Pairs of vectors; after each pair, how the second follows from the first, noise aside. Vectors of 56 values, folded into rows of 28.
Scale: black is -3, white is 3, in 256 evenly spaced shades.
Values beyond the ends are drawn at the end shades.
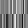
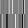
partly zeroed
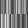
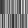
shuffled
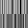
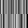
shuffled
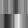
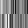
shuffled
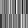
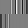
partly zeroed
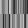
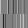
partly zeroed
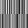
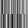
shuffled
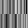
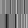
partly zeroed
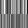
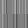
partly zeroed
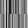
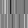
partly zeroed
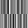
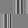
partly zeroed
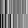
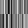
shuffled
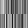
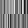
shuffled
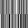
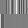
partly zeroed
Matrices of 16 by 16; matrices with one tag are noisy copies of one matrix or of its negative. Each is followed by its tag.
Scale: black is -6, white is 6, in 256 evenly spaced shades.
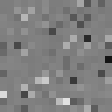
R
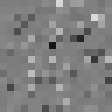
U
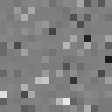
R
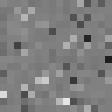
R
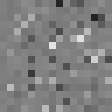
U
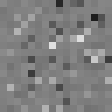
U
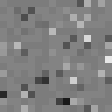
R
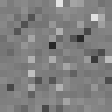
U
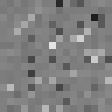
U
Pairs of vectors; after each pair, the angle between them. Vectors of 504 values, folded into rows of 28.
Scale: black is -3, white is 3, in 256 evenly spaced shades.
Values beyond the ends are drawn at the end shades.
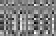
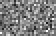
partly aligned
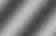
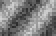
nearly opposite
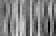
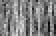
nearly parallel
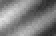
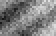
nearly opposite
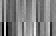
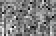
partly opposed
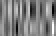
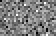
orthogonal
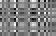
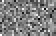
partly opposed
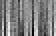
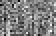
partly aligned
